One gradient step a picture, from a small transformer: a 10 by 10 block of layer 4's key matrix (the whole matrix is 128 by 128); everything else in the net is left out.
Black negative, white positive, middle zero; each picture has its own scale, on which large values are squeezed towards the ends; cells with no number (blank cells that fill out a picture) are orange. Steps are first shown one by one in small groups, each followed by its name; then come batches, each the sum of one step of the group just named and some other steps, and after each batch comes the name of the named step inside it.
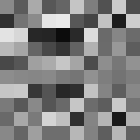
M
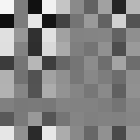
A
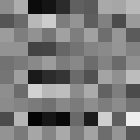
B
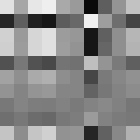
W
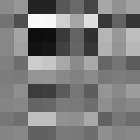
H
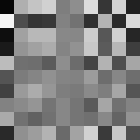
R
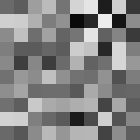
H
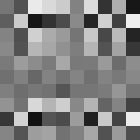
R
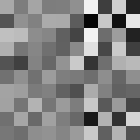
M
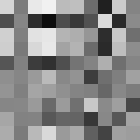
W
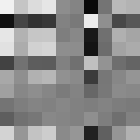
W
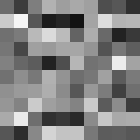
A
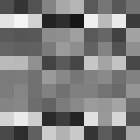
M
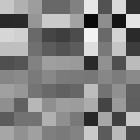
M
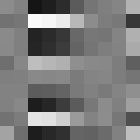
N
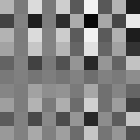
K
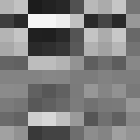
N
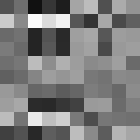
N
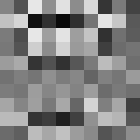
K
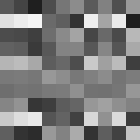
N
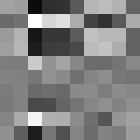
N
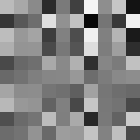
K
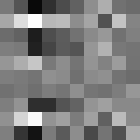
N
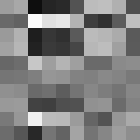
N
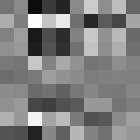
N
